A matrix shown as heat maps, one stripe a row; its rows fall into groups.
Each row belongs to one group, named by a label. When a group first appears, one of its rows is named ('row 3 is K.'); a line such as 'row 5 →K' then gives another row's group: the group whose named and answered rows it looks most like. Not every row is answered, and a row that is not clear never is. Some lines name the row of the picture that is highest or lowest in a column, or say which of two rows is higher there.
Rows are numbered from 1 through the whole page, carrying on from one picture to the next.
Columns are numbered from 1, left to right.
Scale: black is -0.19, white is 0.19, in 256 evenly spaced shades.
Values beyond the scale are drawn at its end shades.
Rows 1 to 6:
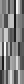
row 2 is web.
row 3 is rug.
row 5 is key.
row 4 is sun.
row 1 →rug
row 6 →web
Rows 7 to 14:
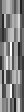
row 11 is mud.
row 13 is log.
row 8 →key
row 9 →web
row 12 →key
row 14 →rug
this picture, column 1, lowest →11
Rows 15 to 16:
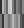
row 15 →web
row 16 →key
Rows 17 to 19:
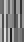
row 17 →rug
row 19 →sun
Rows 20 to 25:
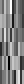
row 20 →log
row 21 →log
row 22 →sun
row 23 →web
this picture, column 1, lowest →23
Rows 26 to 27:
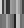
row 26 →key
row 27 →rug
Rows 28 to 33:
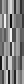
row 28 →web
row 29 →sun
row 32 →web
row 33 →rug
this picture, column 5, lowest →33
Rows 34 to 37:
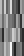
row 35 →rug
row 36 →key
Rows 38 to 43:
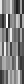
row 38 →log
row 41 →sun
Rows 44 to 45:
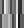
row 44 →sun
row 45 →mud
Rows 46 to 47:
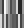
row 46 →sun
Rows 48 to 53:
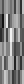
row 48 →rug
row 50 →web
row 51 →log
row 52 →web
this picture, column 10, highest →50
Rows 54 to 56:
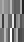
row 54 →log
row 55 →rug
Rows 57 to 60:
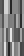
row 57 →sun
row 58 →rug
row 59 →log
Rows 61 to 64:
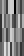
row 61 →web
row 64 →sun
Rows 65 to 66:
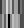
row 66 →key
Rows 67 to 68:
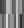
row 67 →mud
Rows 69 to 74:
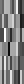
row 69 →mud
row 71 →sun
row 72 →key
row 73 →sun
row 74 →log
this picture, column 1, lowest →71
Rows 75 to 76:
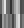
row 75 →sun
